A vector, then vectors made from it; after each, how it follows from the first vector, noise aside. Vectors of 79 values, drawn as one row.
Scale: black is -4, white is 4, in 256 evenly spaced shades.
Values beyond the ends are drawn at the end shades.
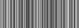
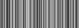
negated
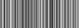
reversed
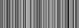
negated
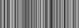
reversed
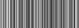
copied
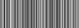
reversed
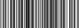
scaled up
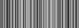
negated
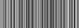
copied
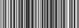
scaled up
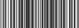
scaled up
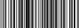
scaled up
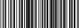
scaled up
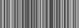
reversed
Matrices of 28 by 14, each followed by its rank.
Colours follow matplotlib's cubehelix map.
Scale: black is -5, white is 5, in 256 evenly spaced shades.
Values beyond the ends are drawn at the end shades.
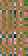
two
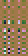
one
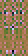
two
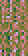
three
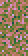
full rank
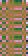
one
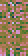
three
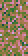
full rank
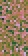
full rank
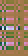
one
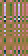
one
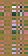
one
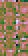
three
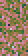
full rank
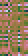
two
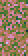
full rank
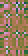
three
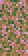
full rank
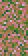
full rank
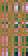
one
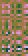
two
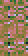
three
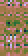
three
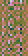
three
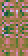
two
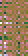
two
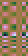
one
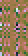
two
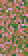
full rank
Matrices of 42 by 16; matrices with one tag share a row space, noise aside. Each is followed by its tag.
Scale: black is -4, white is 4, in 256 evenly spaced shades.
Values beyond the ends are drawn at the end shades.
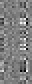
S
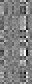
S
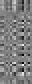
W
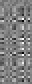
W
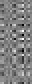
W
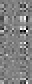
S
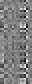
S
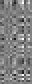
W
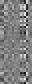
S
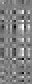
W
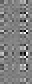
S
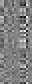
S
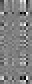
S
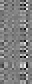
S
